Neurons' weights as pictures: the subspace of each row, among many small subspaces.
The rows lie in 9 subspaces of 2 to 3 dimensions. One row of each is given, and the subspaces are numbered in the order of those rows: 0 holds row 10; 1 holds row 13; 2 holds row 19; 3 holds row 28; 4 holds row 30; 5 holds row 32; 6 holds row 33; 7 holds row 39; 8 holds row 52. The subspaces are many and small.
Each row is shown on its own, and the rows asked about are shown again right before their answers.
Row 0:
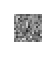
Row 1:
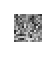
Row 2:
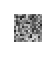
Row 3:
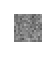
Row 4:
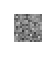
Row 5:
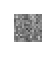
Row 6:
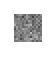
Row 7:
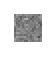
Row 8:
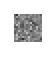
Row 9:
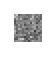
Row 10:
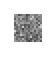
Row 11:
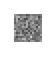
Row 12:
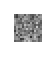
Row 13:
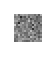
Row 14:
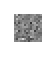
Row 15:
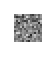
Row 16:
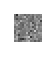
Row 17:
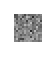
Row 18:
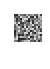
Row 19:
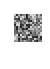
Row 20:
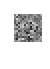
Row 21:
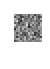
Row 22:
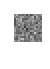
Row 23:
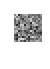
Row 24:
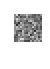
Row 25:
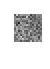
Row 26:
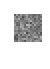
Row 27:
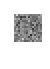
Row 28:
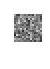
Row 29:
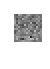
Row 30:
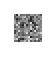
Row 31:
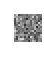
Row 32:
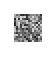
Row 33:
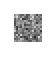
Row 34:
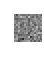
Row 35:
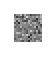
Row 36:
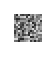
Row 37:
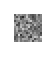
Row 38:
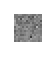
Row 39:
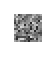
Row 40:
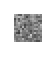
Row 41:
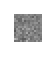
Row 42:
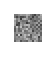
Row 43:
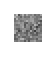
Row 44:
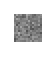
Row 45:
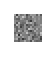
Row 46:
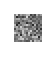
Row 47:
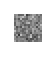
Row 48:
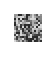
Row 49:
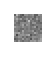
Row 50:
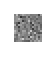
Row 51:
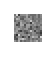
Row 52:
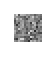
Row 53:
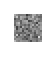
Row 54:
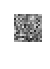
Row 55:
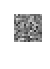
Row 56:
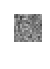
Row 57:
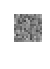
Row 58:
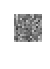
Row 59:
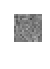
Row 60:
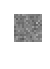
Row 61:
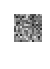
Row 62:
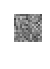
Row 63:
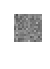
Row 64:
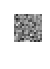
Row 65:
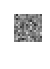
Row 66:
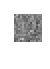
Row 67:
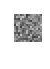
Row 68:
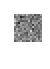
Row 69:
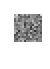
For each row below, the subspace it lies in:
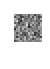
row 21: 1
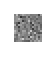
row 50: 1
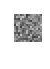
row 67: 4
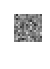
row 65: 7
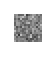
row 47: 4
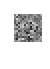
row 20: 7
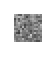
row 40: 0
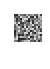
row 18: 1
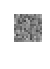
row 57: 3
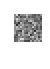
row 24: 3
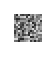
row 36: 8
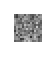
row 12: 6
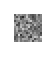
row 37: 2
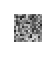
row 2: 4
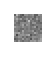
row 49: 3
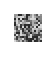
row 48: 0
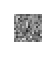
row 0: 1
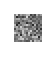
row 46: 6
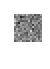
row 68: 1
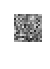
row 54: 0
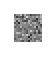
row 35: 0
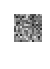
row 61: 6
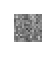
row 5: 6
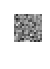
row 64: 3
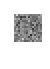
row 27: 5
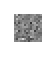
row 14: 7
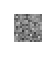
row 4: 3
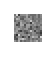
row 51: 2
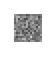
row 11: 1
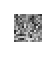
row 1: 0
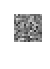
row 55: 4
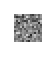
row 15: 0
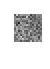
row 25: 6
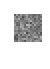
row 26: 2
